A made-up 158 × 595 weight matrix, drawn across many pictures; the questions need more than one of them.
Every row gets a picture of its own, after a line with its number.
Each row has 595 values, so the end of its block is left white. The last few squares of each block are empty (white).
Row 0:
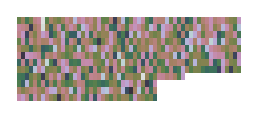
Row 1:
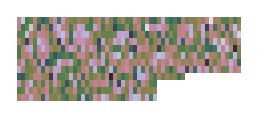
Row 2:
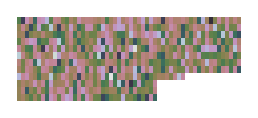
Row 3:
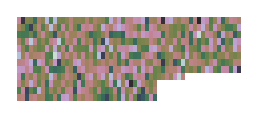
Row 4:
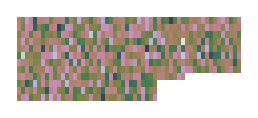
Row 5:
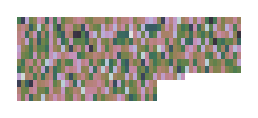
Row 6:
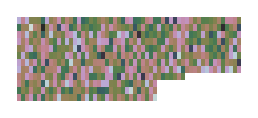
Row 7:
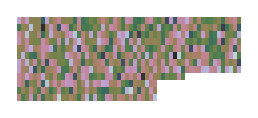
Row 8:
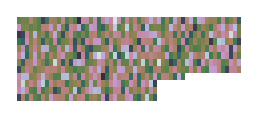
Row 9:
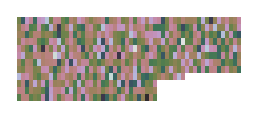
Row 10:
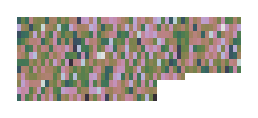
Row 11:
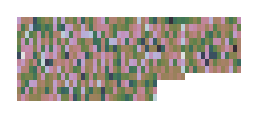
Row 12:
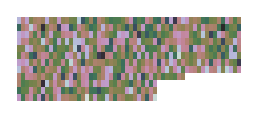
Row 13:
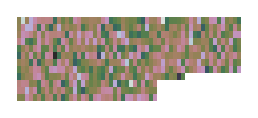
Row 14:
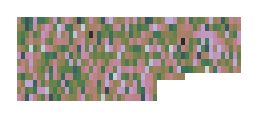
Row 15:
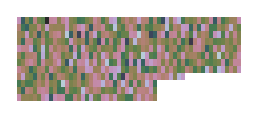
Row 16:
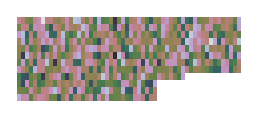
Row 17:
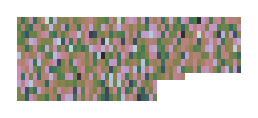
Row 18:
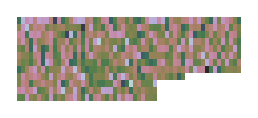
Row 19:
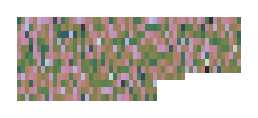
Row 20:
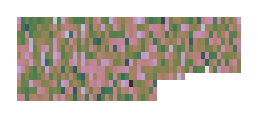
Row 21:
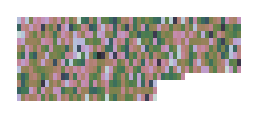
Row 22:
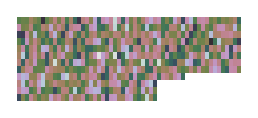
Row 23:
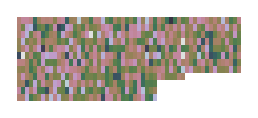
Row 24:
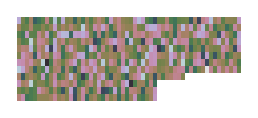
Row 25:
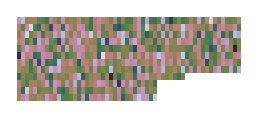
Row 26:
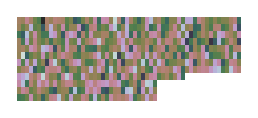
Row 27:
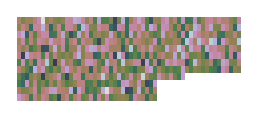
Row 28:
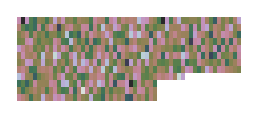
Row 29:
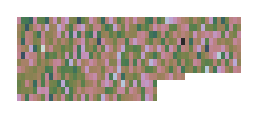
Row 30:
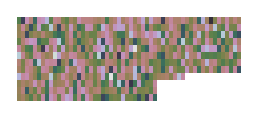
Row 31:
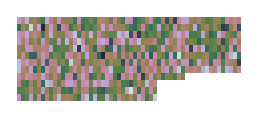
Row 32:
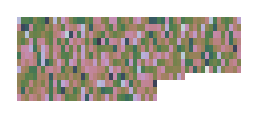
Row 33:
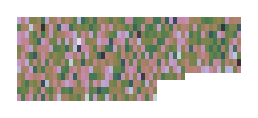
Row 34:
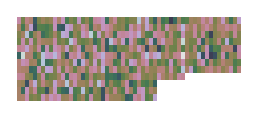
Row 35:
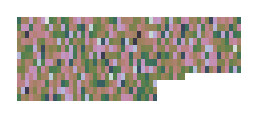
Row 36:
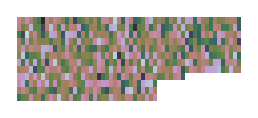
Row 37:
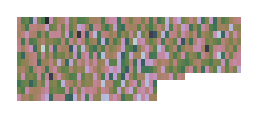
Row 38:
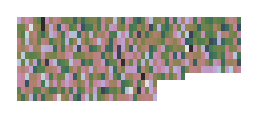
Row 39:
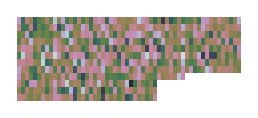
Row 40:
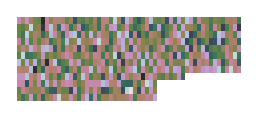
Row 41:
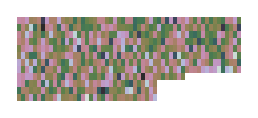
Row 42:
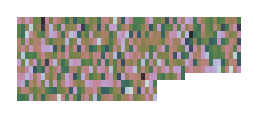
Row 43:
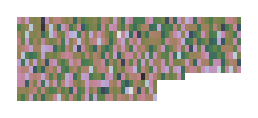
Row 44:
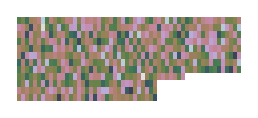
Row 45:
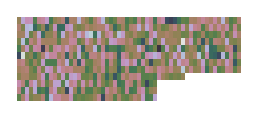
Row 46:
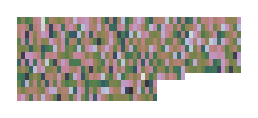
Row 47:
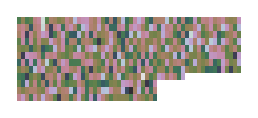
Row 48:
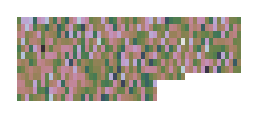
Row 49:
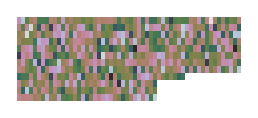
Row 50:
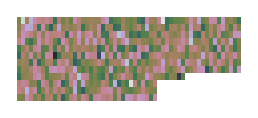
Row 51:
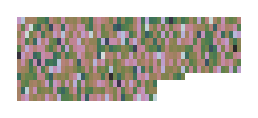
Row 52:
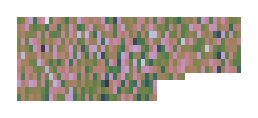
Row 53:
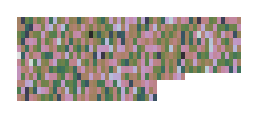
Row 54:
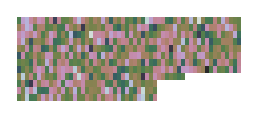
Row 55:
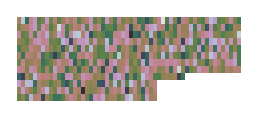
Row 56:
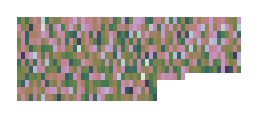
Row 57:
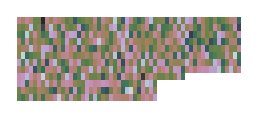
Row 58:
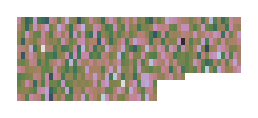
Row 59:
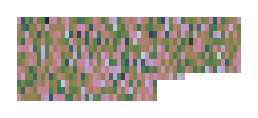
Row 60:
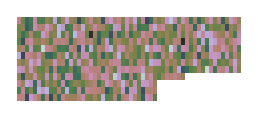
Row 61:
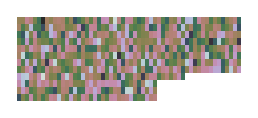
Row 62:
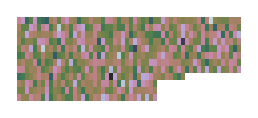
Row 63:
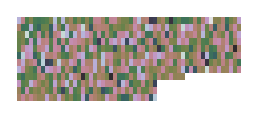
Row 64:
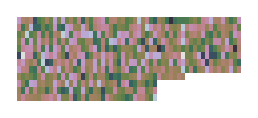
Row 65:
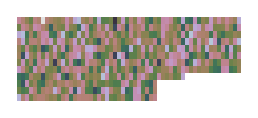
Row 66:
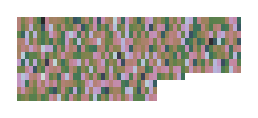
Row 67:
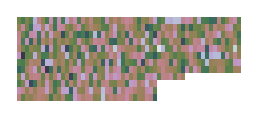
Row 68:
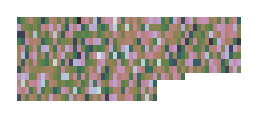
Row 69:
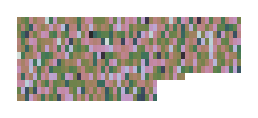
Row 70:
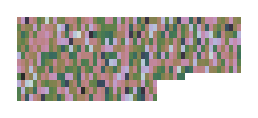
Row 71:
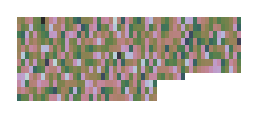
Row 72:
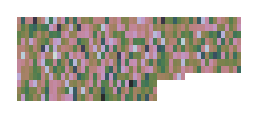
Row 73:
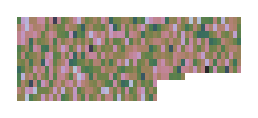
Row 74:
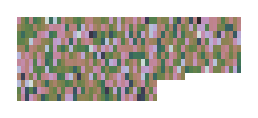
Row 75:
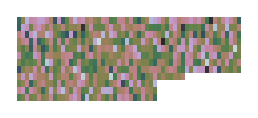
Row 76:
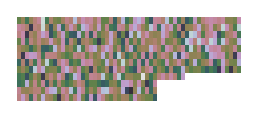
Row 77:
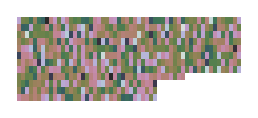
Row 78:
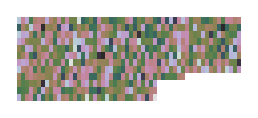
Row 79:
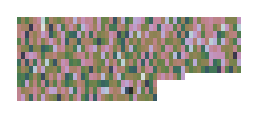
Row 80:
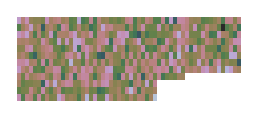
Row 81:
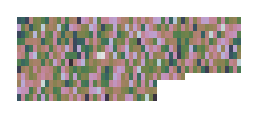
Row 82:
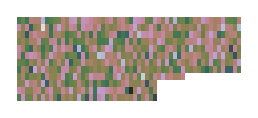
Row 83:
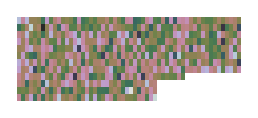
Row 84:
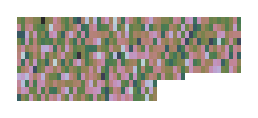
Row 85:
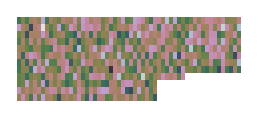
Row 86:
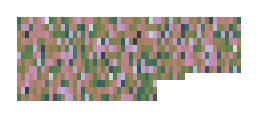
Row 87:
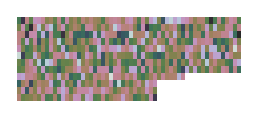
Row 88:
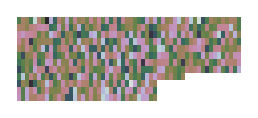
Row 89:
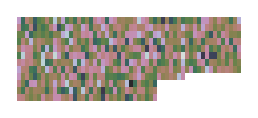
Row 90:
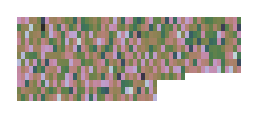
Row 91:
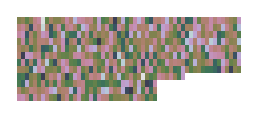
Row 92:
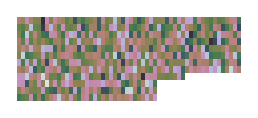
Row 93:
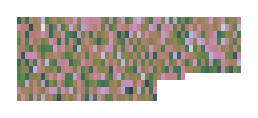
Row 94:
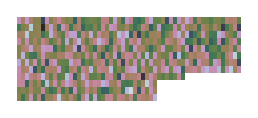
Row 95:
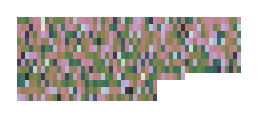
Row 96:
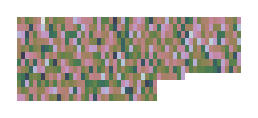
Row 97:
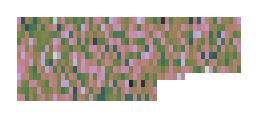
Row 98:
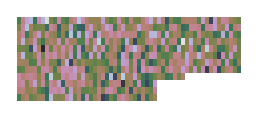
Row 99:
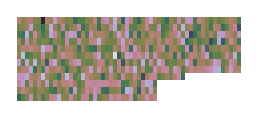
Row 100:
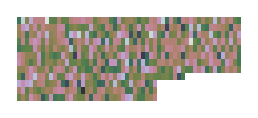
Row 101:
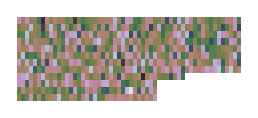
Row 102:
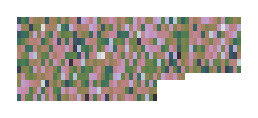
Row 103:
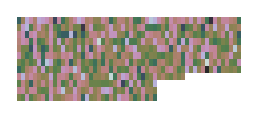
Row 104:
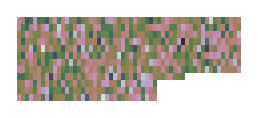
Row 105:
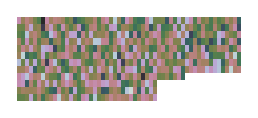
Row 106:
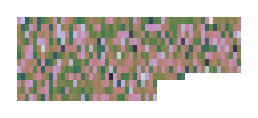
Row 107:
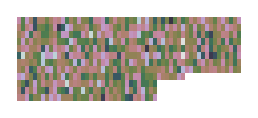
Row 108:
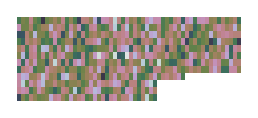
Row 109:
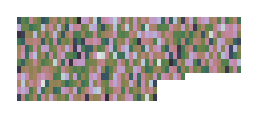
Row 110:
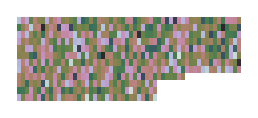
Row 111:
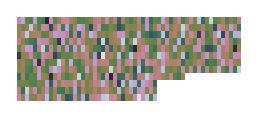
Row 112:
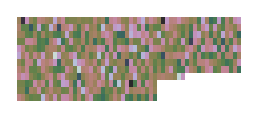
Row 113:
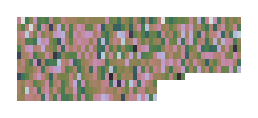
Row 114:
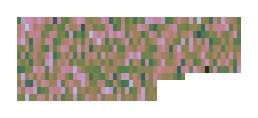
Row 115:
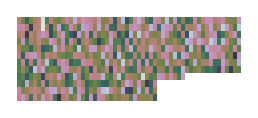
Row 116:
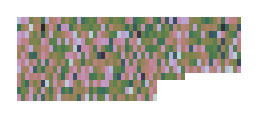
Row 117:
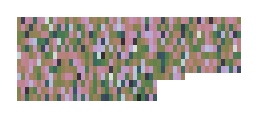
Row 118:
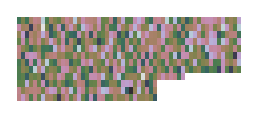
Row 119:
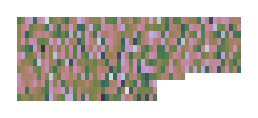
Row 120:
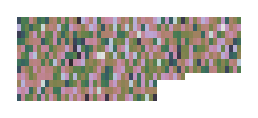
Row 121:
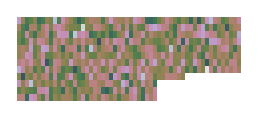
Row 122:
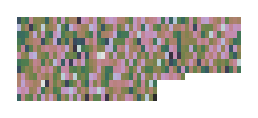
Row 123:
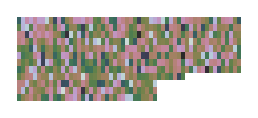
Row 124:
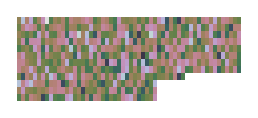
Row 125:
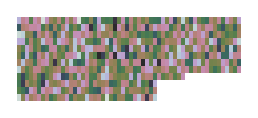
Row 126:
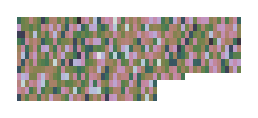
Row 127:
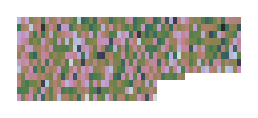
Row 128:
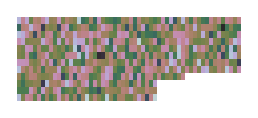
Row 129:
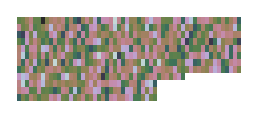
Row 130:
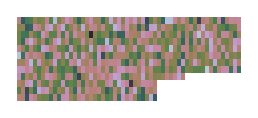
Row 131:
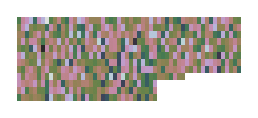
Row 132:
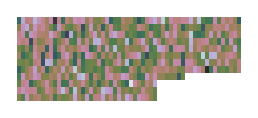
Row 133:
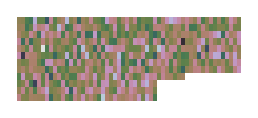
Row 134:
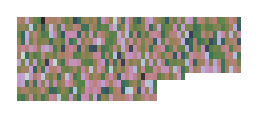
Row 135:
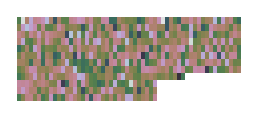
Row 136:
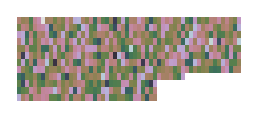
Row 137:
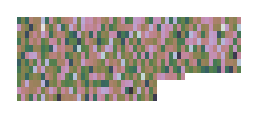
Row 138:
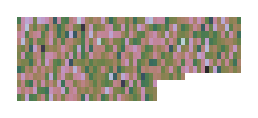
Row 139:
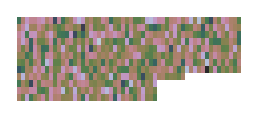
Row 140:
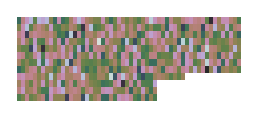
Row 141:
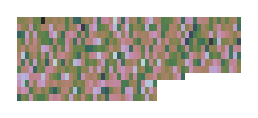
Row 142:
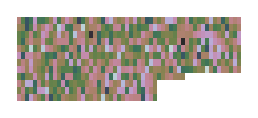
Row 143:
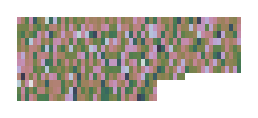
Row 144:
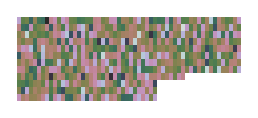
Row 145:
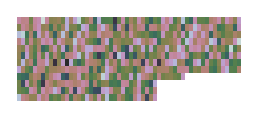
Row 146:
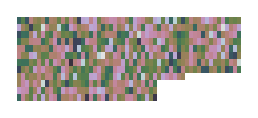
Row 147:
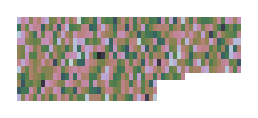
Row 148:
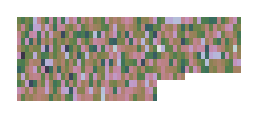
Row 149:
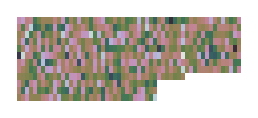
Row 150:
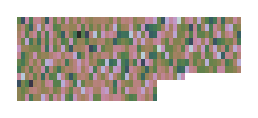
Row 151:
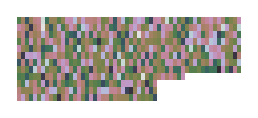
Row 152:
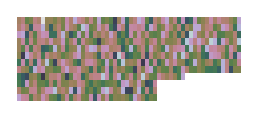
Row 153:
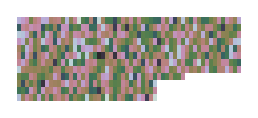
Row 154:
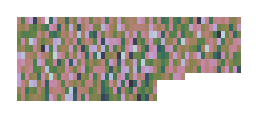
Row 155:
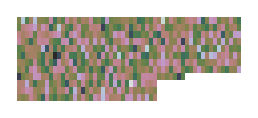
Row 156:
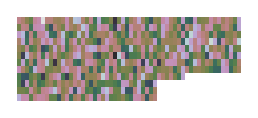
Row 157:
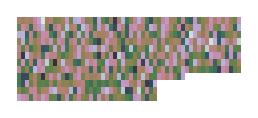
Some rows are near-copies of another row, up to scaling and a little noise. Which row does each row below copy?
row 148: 67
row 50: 13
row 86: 35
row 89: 39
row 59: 15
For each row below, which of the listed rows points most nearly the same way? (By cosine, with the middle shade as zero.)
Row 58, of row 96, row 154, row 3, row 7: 7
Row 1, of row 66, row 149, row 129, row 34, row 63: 63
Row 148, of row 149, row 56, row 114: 114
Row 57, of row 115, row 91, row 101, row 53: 101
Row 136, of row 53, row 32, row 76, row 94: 76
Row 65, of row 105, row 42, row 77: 77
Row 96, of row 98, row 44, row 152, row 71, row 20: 152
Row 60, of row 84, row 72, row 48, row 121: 121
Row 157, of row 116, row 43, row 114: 114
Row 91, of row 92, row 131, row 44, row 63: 44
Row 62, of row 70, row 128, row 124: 70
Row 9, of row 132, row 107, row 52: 52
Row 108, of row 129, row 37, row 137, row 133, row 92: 129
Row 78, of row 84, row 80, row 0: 80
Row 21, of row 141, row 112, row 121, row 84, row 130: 121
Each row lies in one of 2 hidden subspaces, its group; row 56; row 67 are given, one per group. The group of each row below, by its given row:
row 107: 67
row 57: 56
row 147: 56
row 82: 56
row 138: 67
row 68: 56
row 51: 67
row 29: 67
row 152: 56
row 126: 56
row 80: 56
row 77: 67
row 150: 67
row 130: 67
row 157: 56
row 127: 56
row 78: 56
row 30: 67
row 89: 67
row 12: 56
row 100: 67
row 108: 56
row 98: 67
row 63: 67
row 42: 56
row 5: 67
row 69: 67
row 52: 67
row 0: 56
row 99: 56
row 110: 56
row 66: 56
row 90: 56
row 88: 67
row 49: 67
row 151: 56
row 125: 56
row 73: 67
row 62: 67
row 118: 56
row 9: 67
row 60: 67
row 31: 56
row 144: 67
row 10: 56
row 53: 67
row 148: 67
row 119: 67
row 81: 56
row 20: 67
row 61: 56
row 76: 56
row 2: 67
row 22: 56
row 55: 67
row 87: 67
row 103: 67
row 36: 56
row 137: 56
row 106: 67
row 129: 56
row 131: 67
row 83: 56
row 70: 67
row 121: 67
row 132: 67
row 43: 56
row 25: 67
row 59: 67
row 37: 67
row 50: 67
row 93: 56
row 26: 56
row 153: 56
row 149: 67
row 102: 56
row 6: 56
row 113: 67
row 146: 56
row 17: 67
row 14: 67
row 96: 56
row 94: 56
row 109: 56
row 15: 67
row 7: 56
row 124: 67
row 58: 67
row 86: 67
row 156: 56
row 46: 56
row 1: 67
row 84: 56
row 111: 67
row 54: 67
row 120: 56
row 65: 56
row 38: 56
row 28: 67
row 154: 67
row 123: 67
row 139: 67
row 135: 67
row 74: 67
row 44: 56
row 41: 56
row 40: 56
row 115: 56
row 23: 67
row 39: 67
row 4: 67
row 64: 67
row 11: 67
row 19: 67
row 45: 67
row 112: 67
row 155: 67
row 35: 67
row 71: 56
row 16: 56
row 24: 67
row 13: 67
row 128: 56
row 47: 56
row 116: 56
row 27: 56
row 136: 56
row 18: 67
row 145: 56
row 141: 56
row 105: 56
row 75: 67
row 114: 67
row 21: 56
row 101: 56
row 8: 56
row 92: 56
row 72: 67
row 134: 56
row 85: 56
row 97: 67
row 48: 67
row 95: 56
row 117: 67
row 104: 67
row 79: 56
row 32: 67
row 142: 67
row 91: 56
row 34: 67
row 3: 67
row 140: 67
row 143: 67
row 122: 56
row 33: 56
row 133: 67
